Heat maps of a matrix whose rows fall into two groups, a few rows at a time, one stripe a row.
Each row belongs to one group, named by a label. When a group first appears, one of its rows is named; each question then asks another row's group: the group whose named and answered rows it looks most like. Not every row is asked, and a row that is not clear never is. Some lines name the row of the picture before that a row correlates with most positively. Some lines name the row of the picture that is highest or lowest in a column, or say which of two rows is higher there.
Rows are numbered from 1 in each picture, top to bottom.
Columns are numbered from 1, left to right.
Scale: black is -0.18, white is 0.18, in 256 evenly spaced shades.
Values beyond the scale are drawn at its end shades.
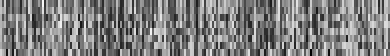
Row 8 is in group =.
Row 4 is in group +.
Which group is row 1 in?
+
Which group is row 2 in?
+
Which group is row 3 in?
+
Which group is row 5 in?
+
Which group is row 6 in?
+
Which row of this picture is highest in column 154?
8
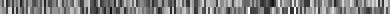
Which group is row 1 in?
+
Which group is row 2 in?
=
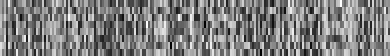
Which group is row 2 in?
=
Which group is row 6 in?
+
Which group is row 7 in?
=
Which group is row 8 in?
+
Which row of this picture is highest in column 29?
1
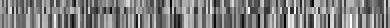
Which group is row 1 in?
=
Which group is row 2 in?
=
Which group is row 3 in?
=
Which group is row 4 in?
=
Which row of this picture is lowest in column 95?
2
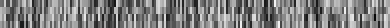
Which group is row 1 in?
+
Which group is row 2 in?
+
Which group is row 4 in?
+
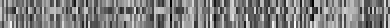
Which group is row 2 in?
+
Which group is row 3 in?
=
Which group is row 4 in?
=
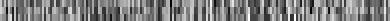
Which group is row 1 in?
=
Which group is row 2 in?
=
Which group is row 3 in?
=
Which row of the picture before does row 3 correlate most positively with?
4
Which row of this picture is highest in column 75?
2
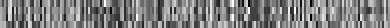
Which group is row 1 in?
=
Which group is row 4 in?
+
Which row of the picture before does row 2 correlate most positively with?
3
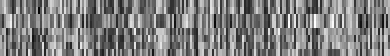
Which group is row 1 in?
+
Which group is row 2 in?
+
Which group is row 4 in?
=
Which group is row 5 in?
+
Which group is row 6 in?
+
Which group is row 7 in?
+
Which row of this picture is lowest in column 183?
2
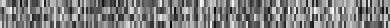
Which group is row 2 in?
=
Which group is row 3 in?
+
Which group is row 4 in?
=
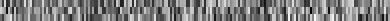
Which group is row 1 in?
+
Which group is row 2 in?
=
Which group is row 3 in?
=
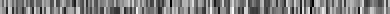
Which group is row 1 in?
=
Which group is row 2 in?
=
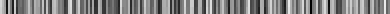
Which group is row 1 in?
=
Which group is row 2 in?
=
